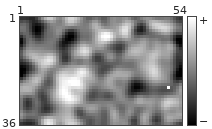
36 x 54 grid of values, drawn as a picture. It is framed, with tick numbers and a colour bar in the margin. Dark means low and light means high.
The field is mottled with small blotches. The halves do not mirror each other. One lone cell stands out, far higher than its neighbours. No single row or column stands out from its neighbours. On average the colour sits 50% of the way up the scale.
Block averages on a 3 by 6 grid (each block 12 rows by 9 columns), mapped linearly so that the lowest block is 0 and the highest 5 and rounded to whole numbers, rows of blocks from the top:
0 1 3 4 3 2 | 3 4 4 2 3 2 | 1 5 2 2 2 3
